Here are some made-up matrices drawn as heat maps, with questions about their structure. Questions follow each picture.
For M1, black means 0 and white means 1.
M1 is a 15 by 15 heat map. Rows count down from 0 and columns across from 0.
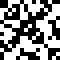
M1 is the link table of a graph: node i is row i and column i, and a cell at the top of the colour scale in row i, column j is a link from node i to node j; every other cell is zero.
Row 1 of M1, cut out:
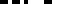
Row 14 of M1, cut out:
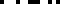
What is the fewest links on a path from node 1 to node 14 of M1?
1
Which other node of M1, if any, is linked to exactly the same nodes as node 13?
node 5
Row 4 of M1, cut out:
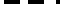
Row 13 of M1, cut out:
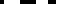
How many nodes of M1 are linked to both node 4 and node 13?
1
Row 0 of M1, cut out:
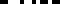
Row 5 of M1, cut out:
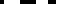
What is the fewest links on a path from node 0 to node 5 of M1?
2
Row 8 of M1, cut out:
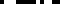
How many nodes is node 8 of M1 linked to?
6
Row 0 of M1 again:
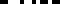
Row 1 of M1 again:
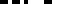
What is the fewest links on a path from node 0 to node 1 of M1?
2
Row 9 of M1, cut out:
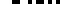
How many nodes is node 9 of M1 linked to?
8
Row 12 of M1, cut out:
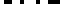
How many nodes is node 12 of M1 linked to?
8
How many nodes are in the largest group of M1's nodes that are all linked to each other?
5
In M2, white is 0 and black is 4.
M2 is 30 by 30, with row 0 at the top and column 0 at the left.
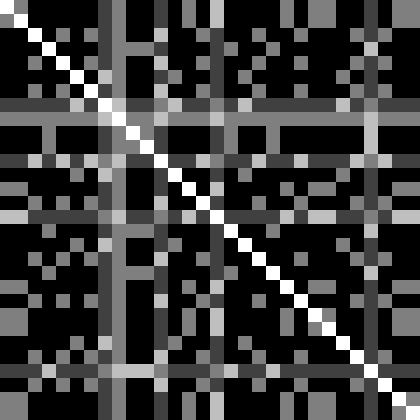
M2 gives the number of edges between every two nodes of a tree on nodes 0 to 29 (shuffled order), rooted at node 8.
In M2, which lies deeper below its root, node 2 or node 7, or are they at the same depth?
node 2
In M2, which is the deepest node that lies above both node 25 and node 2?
11
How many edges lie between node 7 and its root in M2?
1
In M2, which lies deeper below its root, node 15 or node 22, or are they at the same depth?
node 22
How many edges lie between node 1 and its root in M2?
2
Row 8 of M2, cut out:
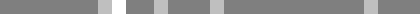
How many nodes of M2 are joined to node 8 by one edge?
4
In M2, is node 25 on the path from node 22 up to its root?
no
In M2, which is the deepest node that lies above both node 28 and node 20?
15
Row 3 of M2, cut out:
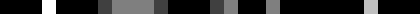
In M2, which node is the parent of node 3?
26
